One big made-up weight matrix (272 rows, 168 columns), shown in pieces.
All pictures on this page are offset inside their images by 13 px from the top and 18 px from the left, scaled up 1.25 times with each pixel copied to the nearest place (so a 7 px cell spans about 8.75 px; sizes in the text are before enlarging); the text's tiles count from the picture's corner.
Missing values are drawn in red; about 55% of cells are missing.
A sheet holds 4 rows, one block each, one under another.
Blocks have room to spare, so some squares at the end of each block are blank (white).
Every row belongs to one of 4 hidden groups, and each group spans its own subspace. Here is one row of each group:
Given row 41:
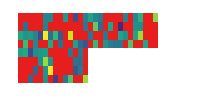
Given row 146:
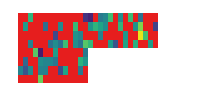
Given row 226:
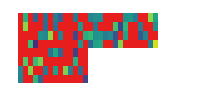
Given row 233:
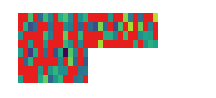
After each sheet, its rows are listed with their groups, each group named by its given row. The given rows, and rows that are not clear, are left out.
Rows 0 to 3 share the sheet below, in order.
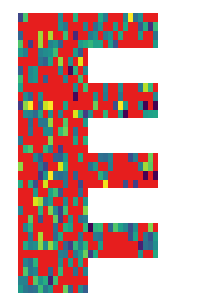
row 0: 226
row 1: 226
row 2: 226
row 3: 41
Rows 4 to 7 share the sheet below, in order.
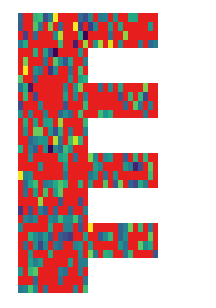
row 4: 226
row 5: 146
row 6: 233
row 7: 41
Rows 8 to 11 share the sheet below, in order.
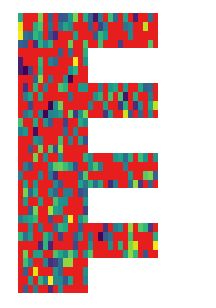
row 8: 146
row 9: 226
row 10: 146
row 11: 41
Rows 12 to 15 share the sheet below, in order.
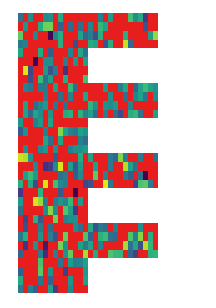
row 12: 226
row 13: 146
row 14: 226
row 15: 226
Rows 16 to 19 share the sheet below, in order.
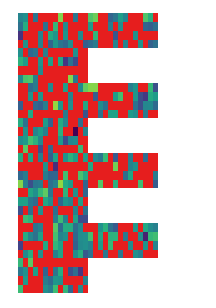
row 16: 146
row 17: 146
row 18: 41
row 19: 146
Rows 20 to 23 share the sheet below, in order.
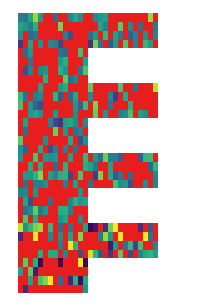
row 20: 41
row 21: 41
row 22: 41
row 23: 146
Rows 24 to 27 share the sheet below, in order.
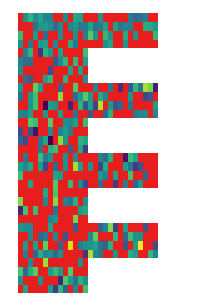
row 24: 146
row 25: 41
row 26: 233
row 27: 41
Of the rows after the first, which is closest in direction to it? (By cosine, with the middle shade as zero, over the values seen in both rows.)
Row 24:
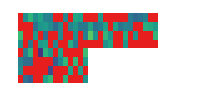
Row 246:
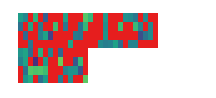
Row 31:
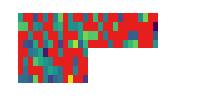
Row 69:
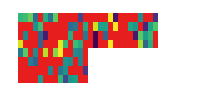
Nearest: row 69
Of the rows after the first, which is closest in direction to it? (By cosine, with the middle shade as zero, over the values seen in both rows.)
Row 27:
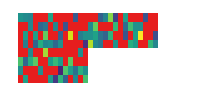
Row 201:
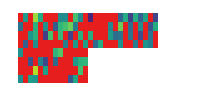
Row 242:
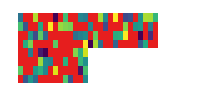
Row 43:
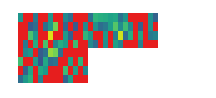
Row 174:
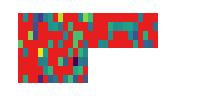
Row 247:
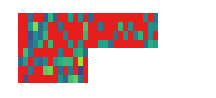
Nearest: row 247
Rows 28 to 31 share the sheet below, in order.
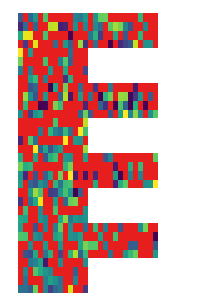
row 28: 226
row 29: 233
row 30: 226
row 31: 146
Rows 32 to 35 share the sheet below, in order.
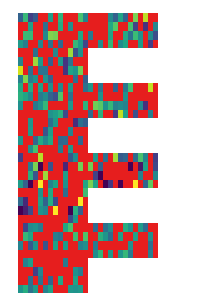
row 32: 146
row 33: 226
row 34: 226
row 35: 226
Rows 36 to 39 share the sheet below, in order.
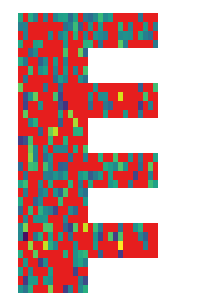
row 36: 146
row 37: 146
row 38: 146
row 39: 226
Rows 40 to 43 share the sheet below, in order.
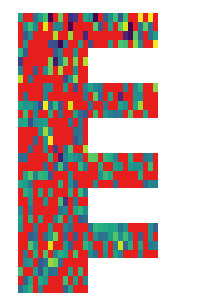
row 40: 233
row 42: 233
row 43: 226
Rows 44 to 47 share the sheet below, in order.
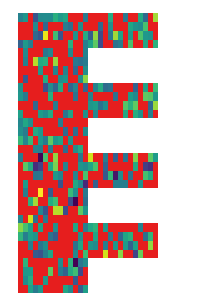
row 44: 41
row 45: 41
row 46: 146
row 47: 226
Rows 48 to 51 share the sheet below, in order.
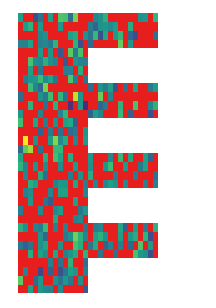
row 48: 146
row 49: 146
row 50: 233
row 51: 146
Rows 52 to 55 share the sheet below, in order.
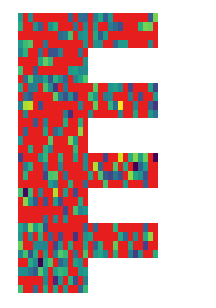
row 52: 41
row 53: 226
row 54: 233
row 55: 146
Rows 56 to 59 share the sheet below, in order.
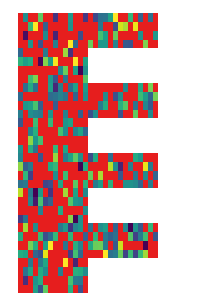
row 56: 146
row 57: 233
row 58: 233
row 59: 226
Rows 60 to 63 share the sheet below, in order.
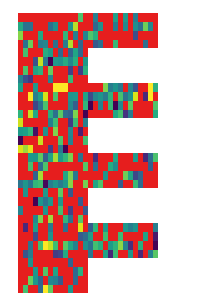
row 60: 233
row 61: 146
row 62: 226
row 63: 41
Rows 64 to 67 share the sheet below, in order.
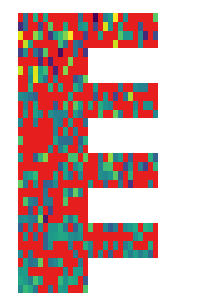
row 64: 146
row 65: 233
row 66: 41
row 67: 146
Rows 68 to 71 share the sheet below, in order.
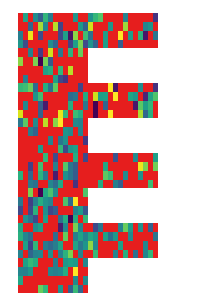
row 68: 226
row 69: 41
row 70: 146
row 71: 146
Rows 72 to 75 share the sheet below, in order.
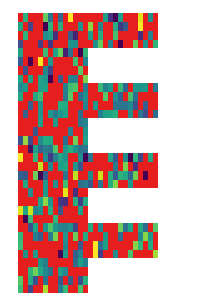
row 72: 146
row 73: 233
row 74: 226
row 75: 41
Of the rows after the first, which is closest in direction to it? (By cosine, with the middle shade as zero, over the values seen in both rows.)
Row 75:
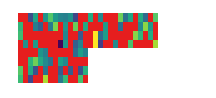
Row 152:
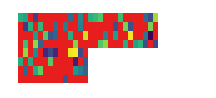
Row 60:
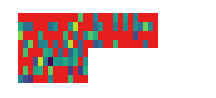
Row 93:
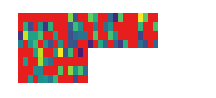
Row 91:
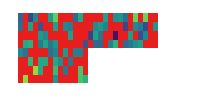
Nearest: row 60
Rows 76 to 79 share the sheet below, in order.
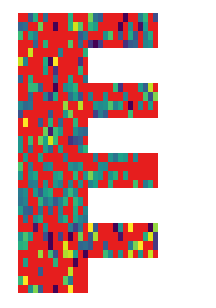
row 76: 233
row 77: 233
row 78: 146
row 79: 41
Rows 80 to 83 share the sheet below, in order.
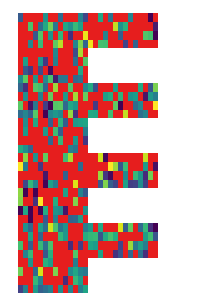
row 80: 233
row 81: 226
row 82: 233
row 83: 233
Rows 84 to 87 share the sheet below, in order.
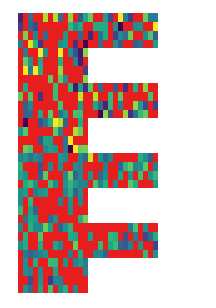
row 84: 146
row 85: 233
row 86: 41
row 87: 41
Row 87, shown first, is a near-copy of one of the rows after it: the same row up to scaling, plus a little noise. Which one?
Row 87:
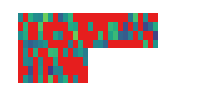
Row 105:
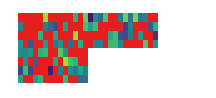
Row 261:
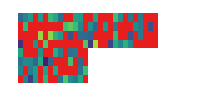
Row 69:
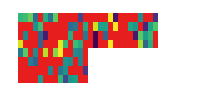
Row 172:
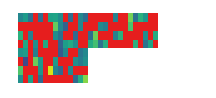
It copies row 105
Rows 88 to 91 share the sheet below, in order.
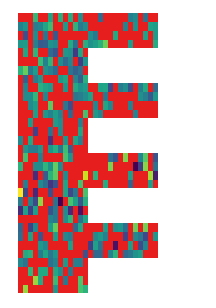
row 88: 226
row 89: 41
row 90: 233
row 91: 146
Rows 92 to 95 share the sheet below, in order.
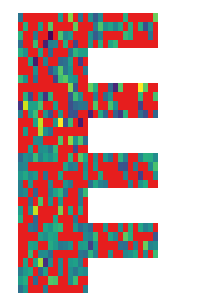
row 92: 226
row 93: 146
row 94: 146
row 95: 146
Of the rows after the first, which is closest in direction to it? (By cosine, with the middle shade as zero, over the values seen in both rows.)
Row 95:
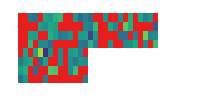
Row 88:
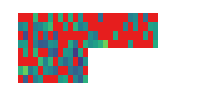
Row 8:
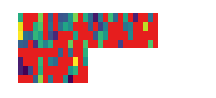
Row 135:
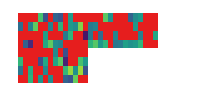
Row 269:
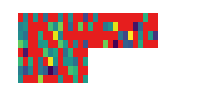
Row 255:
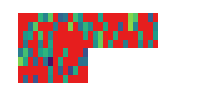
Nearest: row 255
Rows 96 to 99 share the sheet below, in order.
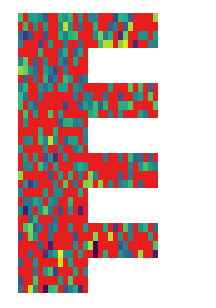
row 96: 226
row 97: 41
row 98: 146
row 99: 41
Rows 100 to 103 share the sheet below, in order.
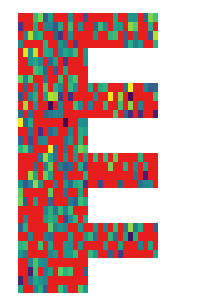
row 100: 233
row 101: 226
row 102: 226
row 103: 226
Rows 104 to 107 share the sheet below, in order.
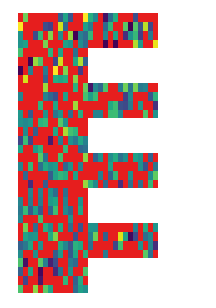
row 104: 226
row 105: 41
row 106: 226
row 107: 233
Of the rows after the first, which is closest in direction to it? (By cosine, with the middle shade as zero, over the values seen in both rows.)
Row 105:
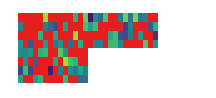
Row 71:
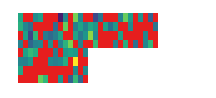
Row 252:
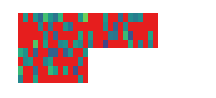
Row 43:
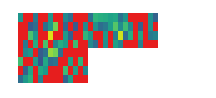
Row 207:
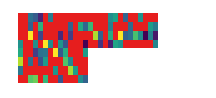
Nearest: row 71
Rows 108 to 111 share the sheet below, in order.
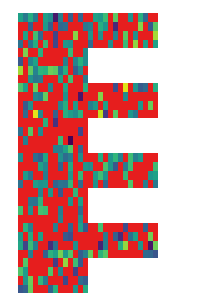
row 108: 233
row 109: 233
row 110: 233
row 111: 41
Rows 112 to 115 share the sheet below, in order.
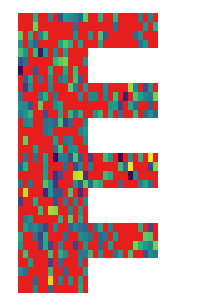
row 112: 146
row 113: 226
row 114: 233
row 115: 41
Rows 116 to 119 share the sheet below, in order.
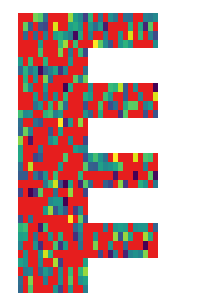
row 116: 233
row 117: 146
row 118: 146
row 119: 226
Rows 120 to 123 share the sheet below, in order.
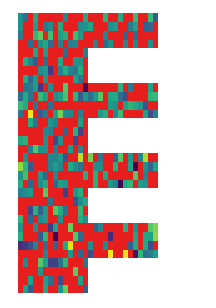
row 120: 41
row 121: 226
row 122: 146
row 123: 226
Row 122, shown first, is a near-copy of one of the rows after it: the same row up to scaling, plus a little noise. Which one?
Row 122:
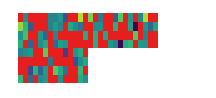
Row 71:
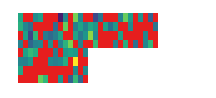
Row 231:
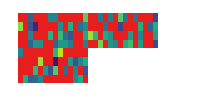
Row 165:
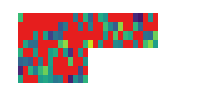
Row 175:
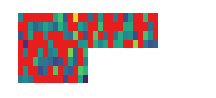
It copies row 231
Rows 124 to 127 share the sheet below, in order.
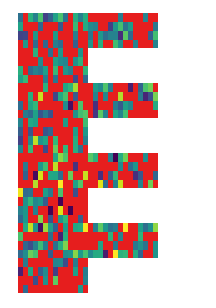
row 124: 226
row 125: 41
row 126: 233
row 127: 233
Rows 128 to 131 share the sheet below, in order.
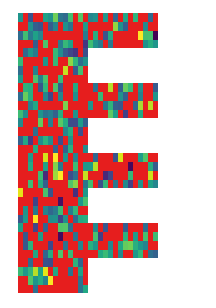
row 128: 41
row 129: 41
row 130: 233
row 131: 41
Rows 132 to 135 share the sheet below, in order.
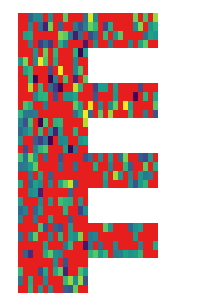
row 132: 146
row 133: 146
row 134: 146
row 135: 233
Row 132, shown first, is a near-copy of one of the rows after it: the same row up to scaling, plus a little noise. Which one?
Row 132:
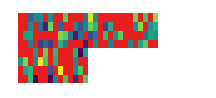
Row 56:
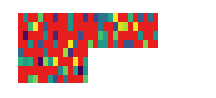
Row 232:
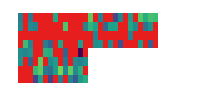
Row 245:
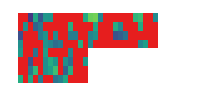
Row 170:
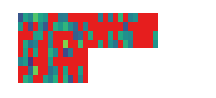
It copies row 232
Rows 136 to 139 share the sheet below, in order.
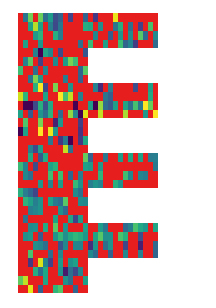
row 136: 146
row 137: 226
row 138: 233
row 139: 146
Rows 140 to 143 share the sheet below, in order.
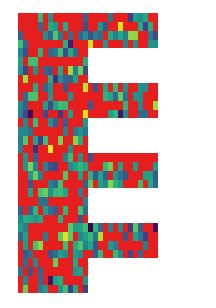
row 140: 233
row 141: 226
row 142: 41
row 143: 41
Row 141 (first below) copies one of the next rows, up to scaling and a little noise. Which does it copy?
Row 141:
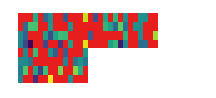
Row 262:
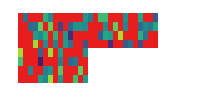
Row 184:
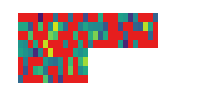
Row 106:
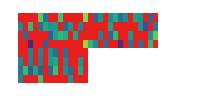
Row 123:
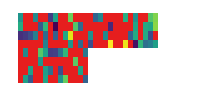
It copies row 106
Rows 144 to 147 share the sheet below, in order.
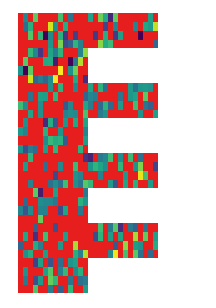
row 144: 41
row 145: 41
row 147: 233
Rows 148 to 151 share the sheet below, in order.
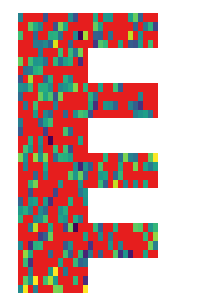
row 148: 233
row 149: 41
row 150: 233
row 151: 146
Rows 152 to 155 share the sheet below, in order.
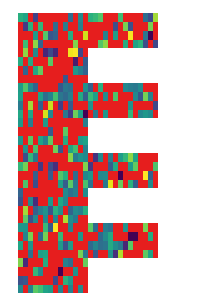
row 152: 41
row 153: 226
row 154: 226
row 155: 233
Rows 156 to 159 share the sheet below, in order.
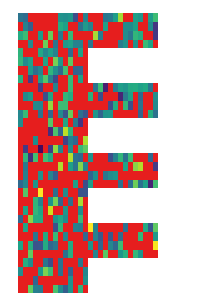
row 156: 41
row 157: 233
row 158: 146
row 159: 41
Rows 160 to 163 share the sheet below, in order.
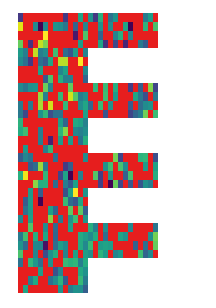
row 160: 226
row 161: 41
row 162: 226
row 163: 41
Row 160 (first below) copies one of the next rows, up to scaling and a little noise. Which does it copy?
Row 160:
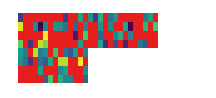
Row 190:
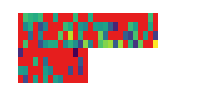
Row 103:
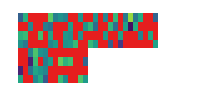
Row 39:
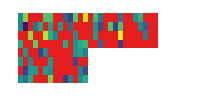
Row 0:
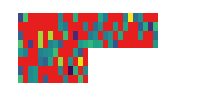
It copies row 0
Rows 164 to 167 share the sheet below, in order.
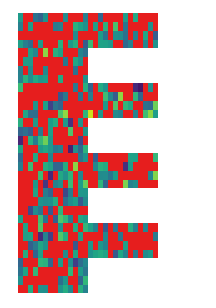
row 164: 41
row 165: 146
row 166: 226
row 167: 226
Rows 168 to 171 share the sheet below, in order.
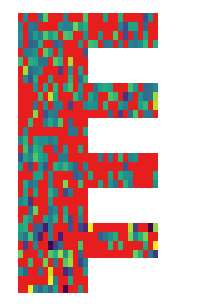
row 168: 41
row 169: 226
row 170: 146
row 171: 41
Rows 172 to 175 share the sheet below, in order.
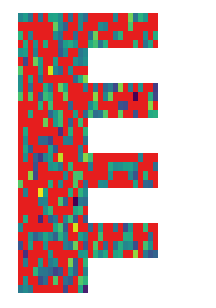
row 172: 41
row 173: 233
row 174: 146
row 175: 146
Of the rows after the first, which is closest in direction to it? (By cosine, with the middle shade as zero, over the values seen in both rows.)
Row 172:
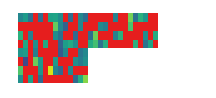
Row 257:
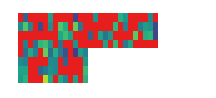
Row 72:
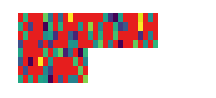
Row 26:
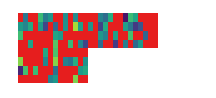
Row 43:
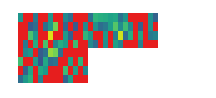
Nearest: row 43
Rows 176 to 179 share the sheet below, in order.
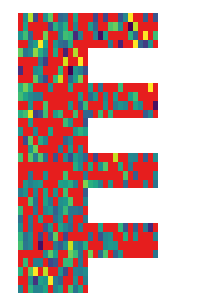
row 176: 226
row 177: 226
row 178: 146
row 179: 41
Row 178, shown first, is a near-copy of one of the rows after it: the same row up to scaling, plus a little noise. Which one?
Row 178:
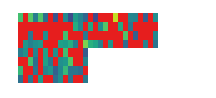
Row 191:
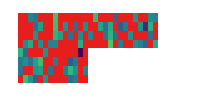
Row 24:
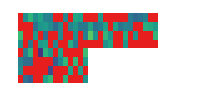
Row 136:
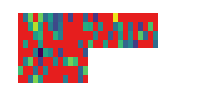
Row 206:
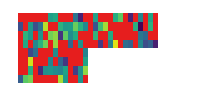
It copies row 136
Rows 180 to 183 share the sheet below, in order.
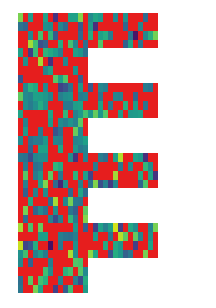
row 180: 233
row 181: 146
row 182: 41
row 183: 146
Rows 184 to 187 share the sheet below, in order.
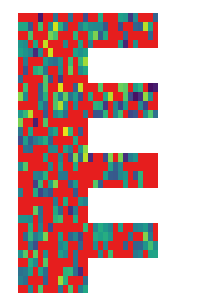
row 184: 226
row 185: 233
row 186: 146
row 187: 233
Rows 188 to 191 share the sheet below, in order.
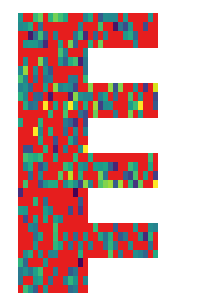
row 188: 226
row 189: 41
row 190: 226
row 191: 146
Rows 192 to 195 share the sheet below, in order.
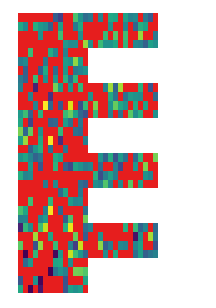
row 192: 146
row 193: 41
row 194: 41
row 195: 233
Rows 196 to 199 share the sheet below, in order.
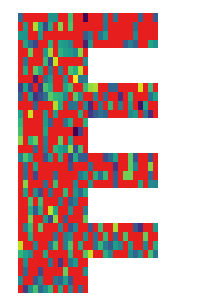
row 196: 233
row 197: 146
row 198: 41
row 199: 146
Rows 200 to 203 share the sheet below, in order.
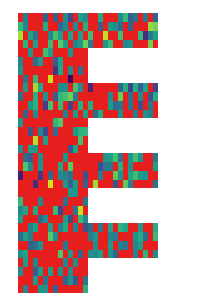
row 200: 146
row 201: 41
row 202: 233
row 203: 226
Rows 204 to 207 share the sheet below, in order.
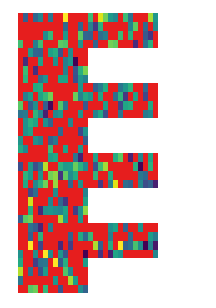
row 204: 146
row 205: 226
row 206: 146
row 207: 226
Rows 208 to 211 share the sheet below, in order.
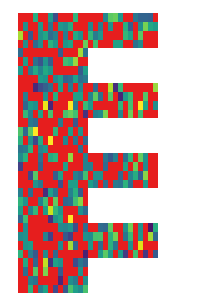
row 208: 146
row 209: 41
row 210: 146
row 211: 41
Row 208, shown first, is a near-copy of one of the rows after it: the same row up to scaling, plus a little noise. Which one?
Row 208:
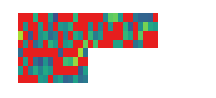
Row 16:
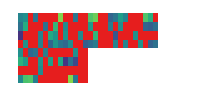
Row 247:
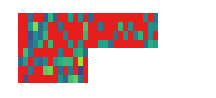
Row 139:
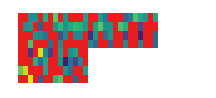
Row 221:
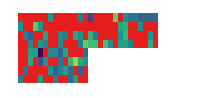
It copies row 221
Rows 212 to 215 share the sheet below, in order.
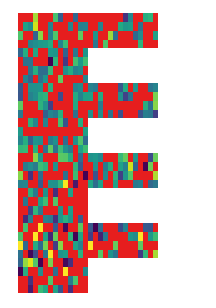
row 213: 226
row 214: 226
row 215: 146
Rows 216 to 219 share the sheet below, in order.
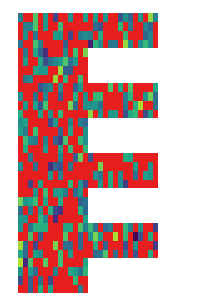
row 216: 41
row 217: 41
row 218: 41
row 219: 233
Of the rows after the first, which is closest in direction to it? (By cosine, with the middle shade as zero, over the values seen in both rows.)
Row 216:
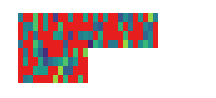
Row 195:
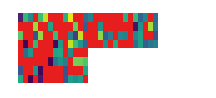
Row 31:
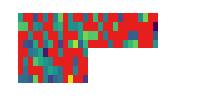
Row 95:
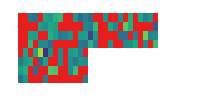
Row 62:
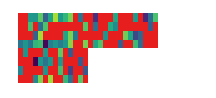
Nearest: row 195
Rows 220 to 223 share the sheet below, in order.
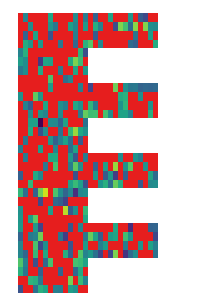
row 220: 146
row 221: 146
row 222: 41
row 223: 226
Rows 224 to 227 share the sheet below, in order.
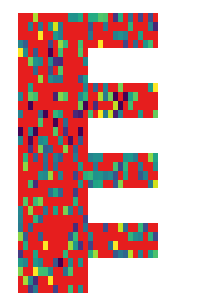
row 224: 233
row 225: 226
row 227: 41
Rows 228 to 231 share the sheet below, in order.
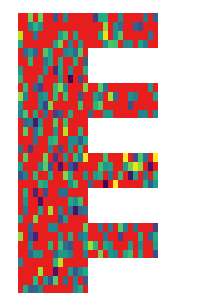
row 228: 146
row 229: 233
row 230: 233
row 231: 146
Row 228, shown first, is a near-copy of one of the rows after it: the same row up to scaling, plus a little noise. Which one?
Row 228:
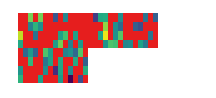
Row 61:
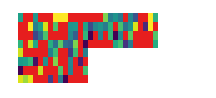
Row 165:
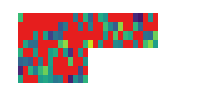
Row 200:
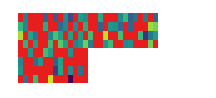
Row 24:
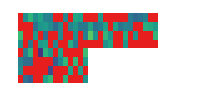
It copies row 200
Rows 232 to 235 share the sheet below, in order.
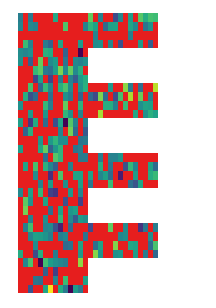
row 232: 146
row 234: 226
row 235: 146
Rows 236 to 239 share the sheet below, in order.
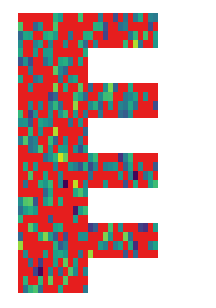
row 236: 146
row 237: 41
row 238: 146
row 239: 146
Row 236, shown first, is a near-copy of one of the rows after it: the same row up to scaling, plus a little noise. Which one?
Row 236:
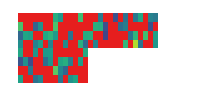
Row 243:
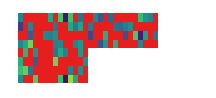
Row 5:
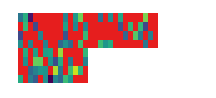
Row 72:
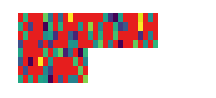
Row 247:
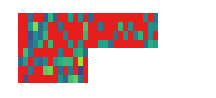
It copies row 5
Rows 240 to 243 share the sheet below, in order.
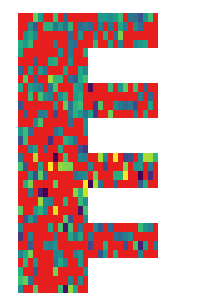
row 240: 146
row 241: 41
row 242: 41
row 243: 146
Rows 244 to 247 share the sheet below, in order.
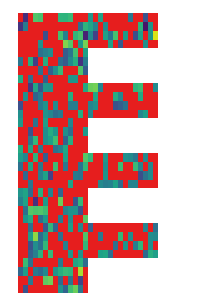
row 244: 226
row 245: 146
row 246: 146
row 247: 146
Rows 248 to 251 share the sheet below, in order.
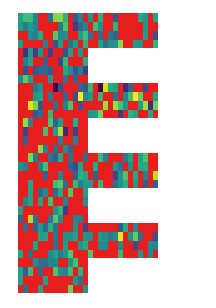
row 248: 233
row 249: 233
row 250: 41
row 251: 146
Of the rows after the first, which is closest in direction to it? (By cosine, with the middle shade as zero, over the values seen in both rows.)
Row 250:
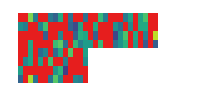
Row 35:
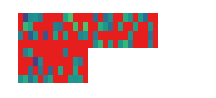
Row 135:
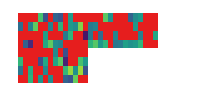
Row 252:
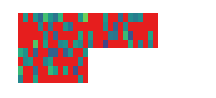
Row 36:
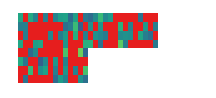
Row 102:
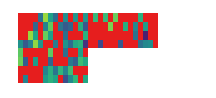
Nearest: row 252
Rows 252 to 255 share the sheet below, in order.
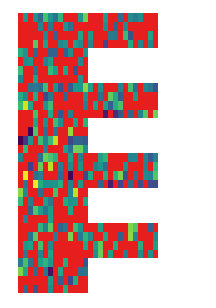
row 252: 233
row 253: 226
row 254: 226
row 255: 233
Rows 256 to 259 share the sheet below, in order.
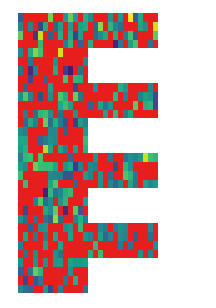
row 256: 226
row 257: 41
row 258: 41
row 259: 146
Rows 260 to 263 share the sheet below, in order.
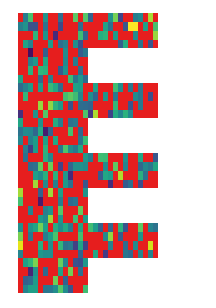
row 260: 233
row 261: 41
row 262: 226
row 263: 226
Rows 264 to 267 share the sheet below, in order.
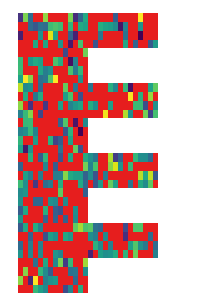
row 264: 146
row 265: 226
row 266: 41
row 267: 146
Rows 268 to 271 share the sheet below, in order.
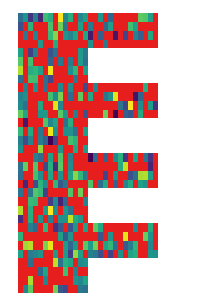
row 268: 146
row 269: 233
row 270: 146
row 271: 226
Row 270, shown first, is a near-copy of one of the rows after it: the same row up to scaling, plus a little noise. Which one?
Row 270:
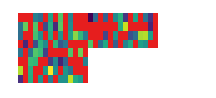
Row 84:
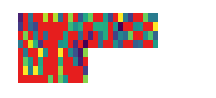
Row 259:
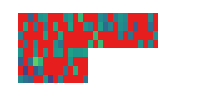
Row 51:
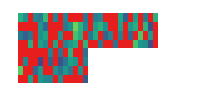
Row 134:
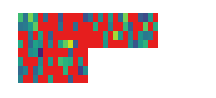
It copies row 51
